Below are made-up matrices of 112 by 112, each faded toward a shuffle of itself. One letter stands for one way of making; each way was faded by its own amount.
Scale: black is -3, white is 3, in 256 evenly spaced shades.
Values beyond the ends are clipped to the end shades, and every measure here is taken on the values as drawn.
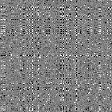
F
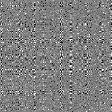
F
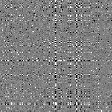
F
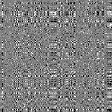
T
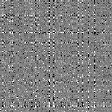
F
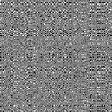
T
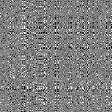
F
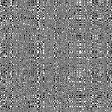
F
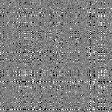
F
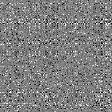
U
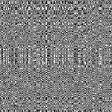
T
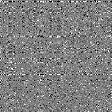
U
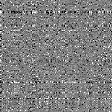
U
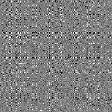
F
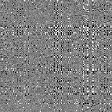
F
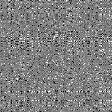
U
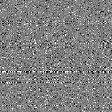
U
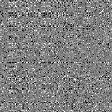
U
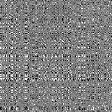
T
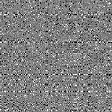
U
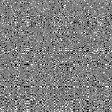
U
